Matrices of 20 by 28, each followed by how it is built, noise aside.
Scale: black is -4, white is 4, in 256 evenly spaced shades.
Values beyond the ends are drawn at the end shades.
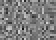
low rank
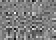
low rank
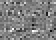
low rank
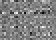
low rank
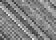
Toeplitz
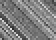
Toeplitz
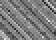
Toeplitz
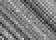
Toeplitz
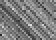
Toeplitz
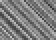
Toeplitz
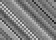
Toeplitz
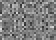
low rank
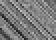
Toeplitz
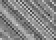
Toeplitz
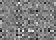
low rank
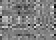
low rank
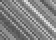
Toeplitz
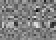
low rank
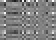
low rank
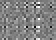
low rank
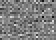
low rank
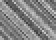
Toeplitz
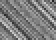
Toeplitz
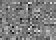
low rank
